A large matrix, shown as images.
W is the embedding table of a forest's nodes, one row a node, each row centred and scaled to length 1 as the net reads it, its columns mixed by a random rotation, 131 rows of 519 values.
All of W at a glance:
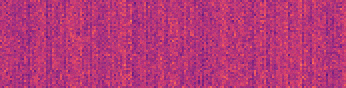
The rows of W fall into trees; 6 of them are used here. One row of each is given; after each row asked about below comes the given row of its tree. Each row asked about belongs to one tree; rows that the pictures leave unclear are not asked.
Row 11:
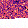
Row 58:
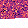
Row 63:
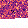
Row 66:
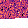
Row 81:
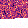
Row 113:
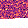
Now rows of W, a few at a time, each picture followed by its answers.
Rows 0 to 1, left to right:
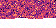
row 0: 63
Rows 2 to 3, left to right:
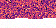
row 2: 81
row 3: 11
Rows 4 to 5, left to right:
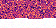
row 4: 66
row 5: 58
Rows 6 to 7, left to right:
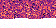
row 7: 58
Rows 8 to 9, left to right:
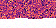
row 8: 63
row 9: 66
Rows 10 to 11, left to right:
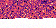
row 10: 11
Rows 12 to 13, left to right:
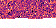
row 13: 81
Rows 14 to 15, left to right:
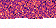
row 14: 58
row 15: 11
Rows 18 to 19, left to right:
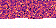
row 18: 81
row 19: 66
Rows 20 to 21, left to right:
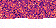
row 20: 58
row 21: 63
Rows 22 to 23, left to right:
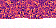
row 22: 81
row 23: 81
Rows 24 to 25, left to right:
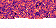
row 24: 11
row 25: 63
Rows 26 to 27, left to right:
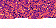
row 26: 58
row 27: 113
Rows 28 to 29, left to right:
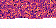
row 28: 113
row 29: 81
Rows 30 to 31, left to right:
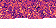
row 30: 58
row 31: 58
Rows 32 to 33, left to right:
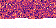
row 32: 63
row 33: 113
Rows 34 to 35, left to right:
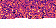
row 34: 58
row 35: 58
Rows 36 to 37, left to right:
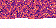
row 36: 63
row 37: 113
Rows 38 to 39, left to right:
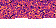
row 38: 81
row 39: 58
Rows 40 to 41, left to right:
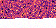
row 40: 66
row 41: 11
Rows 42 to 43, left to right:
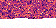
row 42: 113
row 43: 66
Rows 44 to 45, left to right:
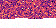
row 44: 81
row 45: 11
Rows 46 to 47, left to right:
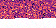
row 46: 58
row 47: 58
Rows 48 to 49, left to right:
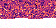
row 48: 58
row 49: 81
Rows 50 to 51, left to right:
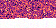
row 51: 58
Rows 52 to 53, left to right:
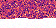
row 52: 63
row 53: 81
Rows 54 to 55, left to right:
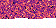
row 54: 11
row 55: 66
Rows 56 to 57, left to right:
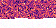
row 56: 11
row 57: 113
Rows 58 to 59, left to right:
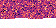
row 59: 63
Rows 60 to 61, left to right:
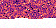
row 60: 11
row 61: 113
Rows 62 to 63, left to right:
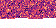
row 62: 63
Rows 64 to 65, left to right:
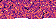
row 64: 58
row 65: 58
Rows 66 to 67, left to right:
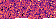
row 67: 63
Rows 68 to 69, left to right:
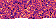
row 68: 11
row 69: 66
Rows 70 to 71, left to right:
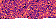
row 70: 66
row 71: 113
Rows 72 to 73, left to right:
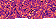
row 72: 63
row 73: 58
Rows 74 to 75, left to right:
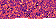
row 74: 81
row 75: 63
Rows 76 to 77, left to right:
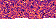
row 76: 81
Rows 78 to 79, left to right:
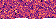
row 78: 58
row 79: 113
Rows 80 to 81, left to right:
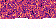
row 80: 63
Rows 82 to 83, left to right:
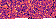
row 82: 81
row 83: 66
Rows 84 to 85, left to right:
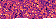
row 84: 58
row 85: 11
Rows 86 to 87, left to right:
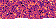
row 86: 63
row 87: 63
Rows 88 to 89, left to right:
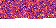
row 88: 66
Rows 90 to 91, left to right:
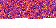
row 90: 81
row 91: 63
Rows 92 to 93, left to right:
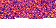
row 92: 11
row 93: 11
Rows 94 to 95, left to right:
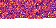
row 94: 63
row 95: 63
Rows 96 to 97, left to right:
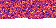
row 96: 81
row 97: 58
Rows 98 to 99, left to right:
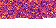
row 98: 63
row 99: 11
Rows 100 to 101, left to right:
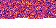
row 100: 81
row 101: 63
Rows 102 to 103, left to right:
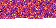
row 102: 63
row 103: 63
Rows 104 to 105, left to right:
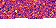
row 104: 58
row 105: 11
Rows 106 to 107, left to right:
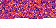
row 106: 113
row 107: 11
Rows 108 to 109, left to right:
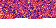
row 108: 58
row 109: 113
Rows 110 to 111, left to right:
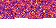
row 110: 11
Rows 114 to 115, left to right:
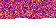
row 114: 58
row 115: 66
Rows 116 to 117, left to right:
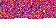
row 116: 66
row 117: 58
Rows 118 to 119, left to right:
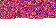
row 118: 58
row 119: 63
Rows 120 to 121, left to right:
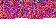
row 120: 66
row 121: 81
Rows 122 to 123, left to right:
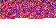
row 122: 63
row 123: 63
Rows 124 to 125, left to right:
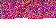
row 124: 81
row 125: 66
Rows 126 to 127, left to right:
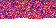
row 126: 81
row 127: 58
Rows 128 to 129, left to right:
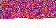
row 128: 113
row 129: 63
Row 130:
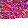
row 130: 11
